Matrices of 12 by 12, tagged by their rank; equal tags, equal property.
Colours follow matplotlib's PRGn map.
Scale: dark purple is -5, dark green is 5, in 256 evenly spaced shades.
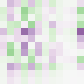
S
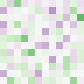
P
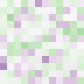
P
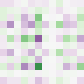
S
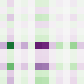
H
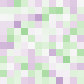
P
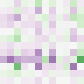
S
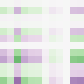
H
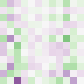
S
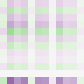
H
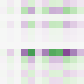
H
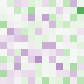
P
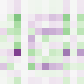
S
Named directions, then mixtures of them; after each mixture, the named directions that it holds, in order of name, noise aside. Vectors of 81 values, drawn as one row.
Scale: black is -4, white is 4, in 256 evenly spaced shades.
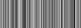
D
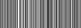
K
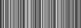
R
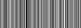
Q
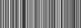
D, R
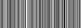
Q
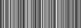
R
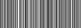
K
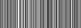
K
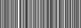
K, Q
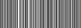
K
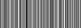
K, Q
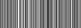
K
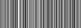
D, K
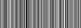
Q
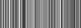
D, R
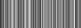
D, R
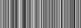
D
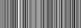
D, K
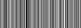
Q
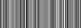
Q, R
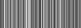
Q, R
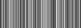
Q, R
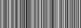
D, Q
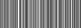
K, Q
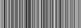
Q, R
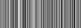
D, K
